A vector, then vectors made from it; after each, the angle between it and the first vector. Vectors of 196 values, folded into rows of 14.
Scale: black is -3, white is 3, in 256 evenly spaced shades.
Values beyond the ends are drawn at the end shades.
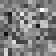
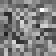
nearly parallel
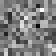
nearly parallel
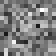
nearly parallel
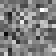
nearly parallel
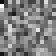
orthogonal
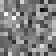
partly opposed
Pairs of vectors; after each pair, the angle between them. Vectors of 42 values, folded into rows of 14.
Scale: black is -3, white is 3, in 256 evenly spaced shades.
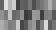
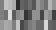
nearly parallel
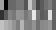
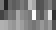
nearly parallel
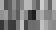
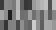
orthogonal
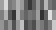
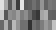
orthogonal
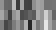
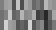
nearly opposite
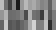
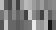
nearly parallel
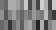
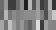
nearly opposite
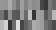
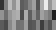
partly opposed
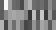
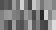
partly opposed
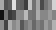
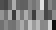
orthogonal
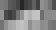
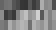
nearly parallel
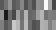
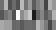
orthogonal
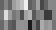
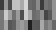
nearly parallel
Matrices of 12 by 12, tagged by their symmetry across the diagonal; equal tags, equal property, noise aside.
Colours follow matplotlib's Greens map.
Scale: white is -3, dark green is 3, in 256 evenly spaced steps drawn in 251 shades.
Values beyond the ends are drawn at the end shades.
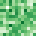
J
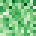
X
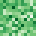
X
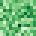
X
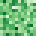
X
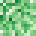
J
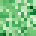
X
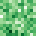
X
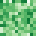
X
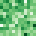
J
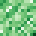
J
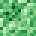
J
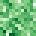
X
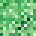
J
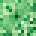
J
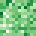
X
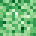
X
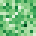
J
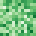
X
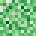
J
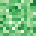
X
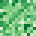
J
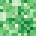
J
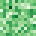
X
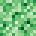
J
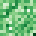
J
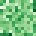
J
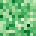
X
